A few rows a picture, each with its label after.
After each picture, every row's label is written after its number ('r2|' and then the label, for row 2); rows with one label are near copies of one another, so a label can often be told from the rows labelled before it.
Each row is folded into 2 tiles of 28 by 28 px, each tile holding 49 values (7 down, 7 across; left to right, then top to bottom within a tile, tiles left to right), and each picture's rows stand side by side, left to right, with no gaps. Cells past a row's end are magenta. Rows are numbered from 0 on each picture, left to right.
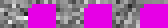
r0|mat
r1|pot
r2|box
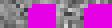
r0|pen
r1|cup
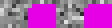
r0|cup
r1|mat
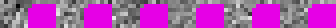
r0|box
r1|cup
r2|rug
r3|pot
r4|mat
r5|pot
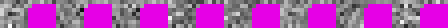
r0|cup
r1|pen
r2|pen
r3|rug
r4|rug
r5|cup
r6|box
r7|mat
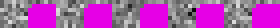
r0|mat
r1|cup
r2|box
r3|pen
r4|mat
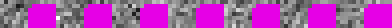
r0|box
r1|rug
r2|pen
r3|cup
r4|cup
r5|box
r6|pot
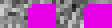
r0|cup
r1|box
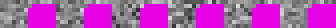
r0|pot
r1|pot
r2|pen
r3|rug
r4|mat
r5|cup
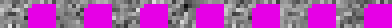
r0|cup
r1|pen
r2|pot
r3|box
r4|cup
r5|cup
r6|rug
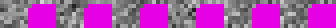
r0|pot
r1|box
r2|rug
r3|pen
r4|rug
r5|rug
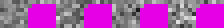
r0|pot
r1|rug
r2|pen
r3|mat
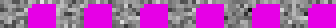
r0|pot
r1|cup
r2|mat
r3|pot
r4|pen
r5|mat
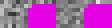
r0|cup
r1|pot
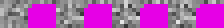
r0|cup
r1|mat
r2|mat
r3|mat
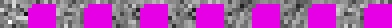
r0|mat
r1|cup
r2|pen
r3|pen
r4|box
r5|box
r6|cup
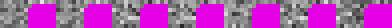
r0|pot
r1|pot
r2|mat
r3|mat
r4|cup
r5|mat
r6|rug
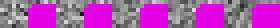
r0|mat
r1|mat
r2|pot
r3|pot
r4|box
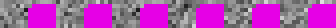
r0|pen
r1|cup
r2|pen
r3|box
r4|pot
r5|pot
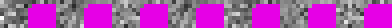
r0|rug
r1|box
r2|mat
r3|box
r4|rug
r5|pen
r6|mat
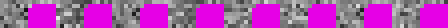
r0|pen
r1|rug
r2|pen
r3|rug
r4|pot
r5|mat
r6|pen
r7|cup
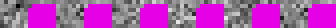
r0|box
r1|pen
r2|pot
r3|mat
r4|rug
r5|pen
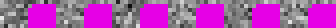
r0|rug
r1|mat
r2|box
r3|mat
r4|pen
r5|mat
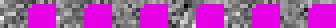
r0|rug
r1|rug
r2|pen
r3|box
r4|rug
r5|pen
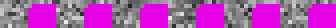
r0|cup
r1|mat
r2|box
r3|rug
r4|pen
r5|mat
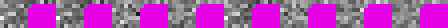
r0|rug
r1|rug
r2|mat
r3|pot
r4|rug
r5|mat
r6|pot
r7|pot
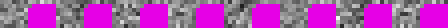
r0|pot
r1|rug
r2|mat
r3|cup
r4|box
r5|pot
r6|rug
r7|cup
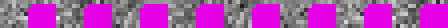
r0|mat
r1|rug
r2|box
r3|rug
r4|box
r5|pen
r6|mat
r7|rug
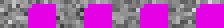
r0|mat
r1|pen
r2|pot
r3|pot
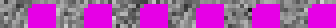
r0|box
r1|cup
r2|rug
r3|box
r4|pen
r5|pot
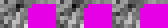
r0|box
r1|box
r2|box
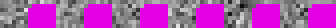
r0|pot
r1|cup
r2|pen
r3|cup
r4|box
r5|pen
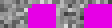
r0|pot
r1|cup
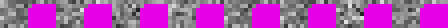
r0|rug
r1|pot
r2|pen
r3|cup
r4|rug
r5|rug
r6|mat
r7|pot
